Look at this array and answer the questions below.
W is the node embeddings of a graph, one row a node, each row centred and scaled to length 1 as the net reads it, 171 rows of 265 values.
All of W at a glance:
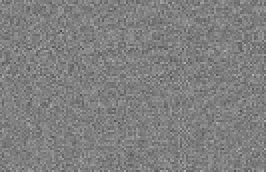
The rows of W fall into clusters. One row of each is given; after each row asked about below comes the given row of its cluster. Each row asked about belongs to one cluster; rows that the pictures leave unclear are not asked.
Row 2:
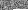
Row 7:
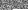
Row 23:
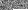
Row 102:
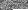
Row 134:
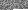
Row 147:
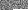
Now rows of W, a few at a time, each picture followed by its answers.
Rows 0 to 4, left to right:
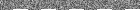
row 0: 2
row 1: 102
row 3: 2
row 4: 23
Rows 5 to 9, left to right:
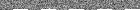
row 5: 147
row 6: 102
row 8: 134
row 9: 7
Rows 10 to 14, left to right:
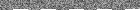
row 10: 147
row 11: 7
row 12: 23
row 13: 7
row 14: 102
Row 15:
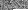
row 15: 2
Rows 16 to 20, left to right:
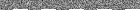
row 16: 134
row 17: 2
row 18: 147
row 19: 23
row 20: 147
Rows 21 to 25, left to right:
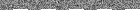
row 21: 23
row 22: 102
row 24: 102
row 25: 147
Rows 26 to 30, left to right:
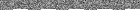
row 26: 2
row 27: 7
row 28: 7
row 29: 23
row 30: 134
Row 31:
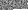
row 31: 134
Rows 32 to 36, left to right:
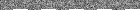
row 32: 2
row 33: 23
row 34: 23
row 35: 7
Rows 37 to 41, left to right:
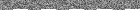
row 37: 2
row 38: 23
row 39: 2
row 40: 7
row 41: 134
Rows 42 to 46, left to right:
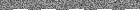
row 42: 147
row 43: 23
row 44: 102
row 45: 147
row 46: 23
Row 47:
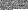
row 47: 23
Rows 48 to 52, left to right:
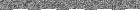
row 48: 102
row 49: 102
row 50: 147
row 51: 147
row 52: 2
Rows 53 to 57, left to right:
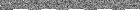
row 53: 147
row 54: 2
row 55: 7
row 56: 147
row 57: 23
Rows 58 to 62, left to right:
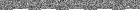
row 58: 134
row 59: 23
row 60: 23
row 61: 134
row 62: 2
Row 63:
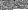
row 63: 2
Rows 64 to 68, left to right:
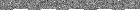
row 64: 134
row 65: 102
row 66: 7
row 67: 147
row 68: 7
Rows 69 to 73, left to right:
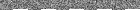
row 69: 102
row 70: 147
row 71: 134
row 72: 134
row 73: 2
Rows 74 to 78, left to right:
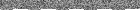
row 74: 7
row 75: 7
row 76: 23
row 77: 23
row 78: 134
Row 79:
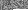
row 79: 2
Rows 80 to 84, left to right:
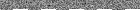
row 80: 134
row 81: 23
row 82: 147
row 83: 7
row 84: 147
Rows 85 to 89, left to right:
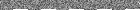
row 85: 2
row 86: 102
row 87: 7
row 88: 102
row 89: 134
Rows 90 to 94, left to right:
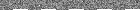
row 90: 147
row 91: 23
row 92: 102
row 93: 147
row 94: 23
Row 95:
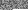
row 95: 7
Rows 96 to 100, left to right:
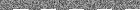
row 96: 147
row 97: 134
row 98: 2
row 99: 102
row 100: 2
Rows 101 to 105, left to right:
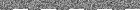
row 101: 134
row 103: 134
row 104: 102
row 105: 134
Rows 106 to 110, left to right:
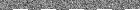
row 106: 102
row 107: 23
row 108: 147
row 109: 7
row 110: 102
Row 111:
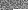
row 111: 147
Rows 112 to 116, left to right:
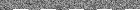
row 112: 147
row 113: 7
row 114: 23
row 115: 102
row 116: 2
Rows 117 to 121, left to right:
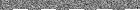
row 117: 7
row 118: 2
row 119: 23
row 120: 7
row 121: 134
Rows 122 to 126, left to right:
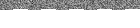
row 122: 147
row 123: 23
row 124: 23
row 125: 2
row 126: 2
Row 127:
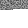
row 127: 147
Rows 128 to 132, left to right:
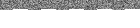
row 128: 7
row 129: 147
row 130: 134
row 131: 23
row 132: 7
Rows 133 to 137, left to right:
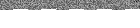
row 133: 147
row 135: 147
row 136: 7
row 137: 23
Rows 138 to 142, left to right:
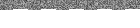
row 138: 23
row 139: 134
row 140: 147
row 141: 2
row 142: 2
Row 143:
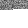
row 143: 23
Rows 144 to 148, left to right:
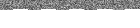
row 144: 134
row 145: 23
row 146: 2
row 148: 7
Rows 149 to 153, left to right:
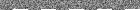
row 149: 134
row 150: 147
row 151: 23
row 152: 134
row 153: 102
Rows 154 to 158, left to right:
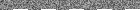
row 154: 102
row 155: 147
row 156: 2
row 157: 102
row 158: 147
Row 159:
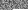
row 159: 7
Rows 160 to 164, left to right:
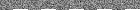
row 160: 147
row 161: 2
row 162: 23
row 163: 147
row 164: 147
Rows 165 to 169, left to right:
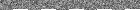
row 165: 102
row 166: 2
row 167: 102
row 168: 23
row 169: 7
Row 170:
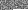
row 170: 2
